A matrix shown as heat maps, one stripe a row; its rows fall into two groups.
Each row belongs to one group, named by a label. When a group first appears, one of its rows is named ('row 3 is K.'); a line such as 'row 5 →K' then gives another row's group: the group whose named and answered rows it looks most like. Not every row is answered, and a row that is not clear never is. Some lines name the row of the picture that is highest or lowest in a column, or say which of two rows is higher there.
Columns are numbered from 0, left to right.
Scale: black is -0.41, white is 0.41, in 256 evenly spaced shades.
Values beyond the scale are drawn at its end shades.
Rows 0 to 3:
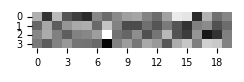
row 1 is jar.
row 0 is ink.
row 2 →jar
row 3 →ink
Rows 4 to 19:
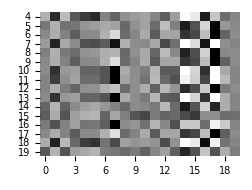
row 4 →ink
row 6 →jar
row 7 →ink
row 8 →jar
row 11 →ink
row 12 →jar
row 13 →ink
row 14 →jar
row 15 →jar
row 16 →ink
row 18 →ink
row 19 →jar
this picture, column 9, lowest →15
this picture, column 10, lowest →15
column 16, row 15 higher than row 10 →Yes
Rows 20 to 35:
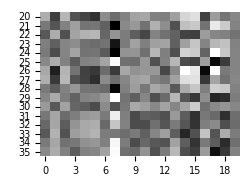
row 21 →ink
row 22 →jar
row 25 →jar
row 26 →ink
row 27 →ink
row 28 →ink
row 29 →jar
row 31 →jar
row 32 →jar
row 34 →jar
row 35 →jar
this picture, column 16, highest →33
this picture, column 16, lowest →26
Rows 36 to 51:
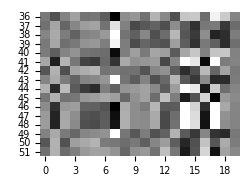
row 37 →jar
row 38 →jar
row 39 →jar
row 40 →ink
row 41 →ink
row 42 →jar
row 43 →jar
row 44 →ink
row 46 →ink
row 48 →ink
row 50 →jar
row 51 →jar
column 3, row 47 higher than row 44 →Yes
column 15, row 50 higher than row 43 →Yes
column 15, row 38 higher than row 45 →No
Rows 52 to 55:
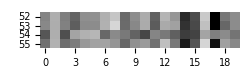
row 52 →jar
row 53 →jar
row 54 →jar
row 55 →jar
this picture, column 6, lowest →54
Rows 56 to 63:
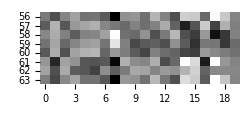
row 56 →ink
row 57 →jar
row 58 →jar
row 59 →jar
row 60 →jar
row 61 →ink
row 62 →ink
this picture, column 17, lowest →58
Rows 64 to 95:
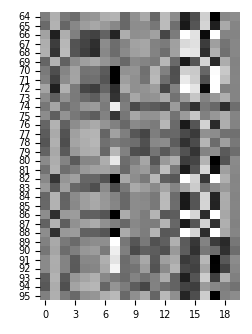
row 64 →jar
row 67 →ink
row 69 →jar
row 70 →ink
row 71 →ink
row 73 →ink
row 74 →jar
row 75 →ink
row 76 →jar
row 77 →jar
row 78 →jar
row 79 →jar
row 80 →jar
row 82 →ink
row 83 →ink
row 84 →jar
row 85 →jar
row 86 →ink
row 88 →ink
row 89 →jar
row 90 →jar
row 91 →jar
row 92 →jar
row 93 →jar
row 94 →jar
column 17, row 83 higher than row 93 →Yes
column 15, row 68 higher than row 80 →Yes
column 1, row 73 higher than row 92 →No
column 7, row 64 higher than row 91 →No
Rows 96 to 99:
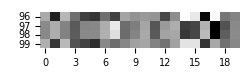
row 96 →ink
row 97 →jar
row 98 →jar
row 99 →ink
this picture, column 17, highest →96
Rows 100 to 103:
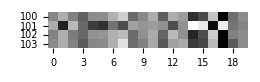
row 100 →jar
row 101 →ink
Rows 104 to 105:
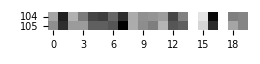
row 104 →ink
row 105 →ink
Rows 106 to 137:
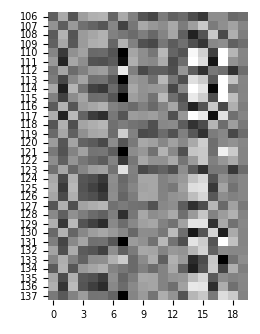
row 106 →jar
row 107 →ink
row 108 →jar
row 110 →ink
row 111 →ink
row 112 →jar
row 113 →ink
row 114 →ink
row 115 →ink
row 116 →jar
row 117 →ink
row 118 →jar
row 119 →jar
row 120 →ink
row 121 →ink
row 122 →ink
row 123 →jar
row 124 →ink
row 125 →ink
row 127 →jar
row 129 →ink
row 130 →jar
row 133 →jar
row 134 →jar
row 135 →ink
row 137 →ink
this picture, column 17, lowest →133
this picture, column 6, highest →133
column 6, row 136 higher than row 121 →Yes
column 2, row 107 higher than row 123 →Yes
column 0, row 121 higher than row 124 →No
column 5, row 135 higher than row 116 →No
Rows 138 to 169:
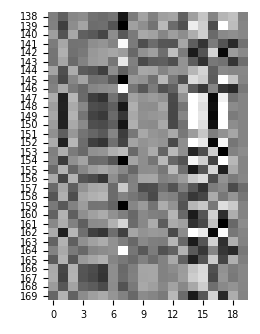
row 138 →ink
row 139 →ink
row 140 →ink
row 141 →jar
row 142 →jar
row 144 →ink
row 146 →jar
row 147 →ink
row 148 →ink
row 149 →ink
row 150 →ink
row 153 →jar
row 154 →ink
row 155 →jar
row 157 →jar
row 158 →jar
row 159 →ink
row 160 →jar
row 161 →jar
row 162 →ink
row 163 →jar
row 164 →jar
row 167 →ink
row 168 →ink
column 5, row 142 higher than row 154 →Yes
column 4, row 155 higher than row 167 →Yes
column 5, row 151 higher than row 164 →No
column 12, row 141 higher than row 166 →No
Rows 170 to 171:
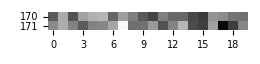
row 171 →jar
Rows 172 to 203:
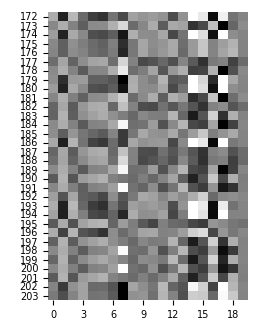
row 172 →ink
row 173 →jar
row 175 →ink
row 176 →ink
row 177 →jar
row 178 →jar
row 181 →jar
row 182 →jar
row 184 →jar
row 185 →ink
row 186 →ink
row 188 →jar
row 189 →jar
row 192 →ink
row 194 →ink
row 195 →jar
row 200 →jar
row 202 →ink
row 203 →ink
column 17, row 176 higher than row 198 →Yes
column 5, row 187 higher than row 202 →Yes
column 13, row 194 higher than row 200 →No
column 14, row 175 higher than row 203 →No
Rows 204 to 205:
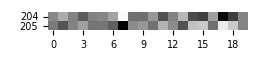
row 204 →jar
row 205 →ink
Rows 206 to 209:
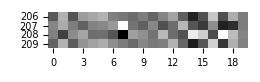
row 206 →jar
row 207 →jar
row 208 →ink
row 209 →jar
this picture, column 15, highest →208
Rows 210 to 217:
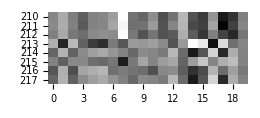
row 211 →jar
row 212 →jar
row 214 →jar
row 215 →ink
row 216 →jar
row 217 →jar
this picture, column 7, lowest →215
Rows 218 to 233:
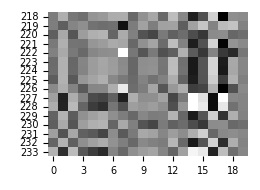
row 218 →jar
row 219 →ink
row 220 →jar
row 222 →jar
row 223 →jar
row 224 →jar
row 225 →jar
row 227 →ink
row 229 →jar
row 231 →ink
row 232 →jar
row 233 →ink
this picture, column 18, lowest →222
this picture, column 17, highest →227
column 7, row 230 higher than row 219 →Yes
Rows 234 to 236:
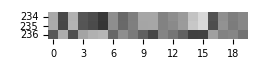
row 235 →ink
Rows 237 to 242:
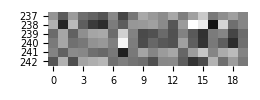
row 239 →jar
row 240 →jar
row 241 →ink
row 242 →jar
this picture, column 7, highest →240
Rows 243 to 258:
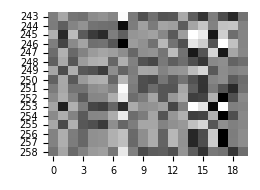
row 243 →jar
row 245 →ink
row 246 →ink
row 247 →jar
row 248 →jar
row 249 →ink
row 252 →jar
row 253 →ink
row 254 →jar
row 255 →ink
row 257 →jar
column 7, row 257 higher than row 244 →Yes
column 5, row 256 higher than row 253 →Yes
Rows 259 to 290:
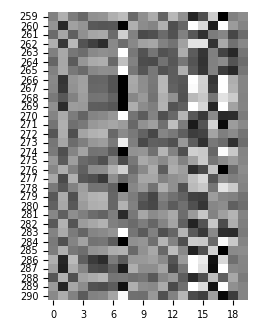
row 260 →ink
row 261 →jar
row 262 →ink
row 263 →jar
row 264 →jar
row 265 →jar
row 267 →ink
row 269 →ink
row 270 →jar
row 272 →jar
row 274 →ink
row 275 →ink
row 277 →ink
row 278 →ink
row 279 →jar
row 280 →jar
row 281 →ink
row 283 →jar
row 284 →ink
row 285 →jar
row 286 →ink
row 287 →ink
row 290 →jar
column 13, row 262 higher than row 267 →Yes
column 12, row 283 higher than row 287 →Yes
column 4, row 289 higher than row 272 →No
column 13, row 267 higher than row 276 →No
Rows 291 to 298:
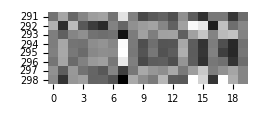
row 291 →jar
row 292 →ink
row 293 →ink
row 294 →jar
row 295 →jar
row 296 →jar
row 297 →ink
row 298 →ink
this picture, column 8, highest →298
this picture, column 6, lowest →298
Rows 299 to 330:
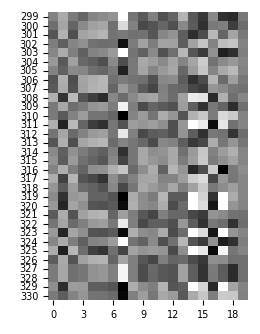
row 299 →jar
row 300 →jar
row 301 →jar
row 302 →ink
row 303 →jar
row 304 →ink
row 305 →ink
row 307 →jar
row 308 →ink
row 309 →jar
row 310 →ink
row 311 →ink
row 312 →jar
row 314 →ink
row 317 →ink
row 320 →ink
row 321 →jar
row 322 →jar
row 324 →jar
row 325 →ink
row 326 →jar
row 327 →jar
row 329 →ink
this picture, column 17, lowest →316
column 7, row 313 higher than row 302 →Yes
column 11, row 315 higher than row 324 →Yes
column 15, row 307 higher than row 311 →No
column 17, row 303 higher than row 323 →No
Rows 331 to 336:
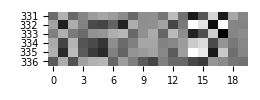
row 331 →jar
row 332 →ink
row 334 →ink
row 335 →ink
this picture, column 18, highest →331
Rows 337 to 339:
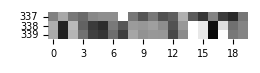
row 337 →jar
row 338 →ink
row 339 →ink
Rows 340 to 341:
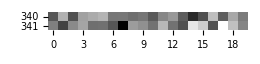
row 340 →jar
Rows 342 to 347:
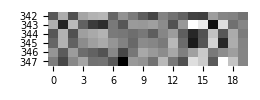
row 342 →jar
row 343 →ink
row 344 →jar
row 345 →jar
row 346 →ink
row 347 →ink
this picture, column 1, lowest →343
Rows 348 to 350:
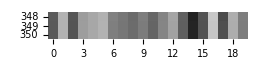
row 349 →jar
